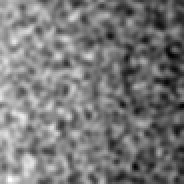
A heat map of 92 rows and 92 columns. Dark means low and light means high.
There is an overall slope up to the left. There are no regular stripes. No row or column stands out. The texture is blotchy. There are no lone odd cells.
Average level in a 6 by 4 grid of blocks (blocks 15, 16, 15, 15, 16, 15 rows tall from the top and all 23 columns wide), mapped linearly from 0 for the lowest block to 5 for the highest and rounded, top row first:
4 3 2 0
5 3 1 0
4 4 1 1
5 4 2 0
4 3 2 1
5 3 1 0
